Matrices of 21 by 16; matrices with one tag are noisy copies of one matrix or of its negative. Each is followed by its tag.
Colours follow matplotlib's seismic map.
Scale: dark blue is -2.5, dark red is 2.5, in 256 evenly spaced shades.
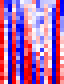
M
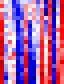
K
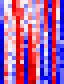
K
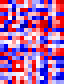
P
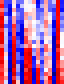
M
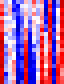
K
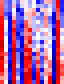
M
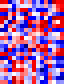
P
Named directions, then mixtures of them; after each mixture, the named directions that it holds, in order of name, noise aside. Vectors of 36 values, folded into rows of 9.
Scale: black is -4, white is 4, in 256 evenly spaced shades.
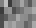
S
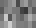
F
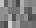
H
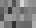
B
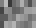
S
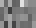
B, H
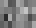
F, S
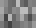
F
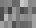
B, F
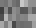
B, F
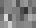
F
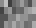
S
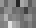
F, H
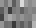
B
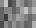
F, S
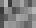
S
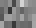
B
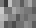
S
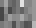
B, S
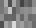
B, S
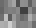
F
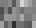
B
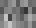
F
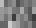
B, H
